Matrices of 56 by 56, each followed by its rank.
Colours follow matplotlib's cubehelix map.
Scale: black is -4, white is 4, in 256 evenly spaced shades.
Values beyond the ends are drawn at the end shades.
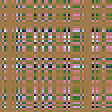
one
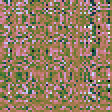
five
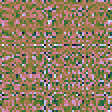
five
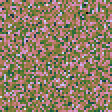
full rank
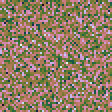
full rank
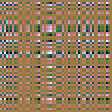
one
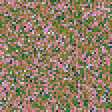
full rank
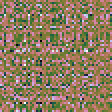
five
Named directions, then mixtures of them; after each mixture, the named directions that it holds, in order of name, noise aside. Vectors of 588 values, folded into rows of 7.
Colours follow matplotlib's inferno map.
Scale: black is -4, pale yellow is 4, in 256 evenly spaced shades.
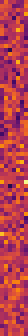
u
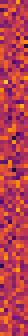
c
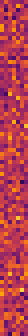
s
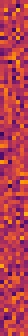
c, s, u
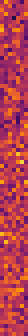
s, u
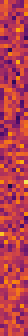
u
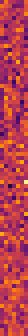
u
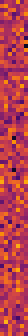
c, u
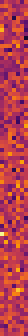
c, s, u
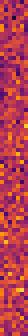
s, u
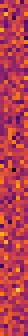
c, s, u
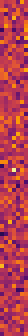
c, s, u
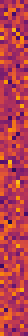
c, s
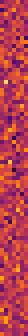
c
